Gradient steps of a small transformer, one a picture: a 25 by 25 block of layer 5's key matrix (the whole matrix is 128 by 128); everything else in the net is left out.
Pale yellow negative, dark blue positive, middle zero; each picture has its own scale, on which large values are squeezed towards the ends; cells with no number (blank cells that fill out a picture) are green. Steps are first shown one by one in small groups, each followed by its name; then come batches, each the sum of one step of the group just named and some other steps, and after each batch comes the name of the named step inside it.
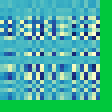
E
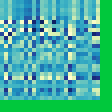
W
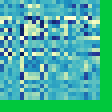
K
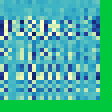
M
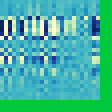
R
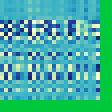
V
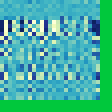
M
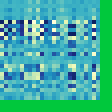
E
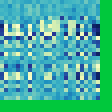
R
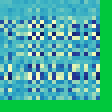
E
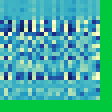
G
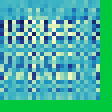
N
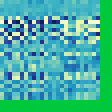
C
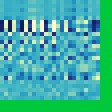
G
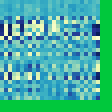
C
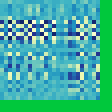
N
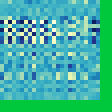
N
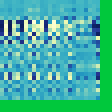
C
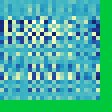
N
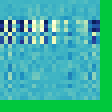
N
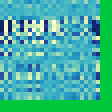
N
